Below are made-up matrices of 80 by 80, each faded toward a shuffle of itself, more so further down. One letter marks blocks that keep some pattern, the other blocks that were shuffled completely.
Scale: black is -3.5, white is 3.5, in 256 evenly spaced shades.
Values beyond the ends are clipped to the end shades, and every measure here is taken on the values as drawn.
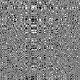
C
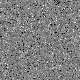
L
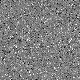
L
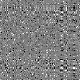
C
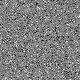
L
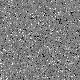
L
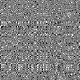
C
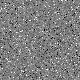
L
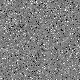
L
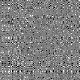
C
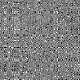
C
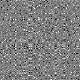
C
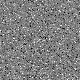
L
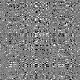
C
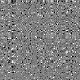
C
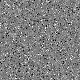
L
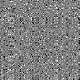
C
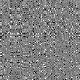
C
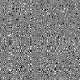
C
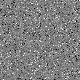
L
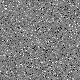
L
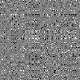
C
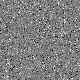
L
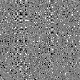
C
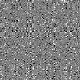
C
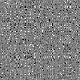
C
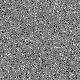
L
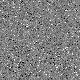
L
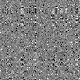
C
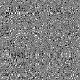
C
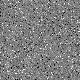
L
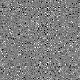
C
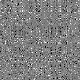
C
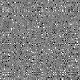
C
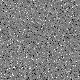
L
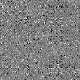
C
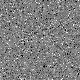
L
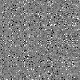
C
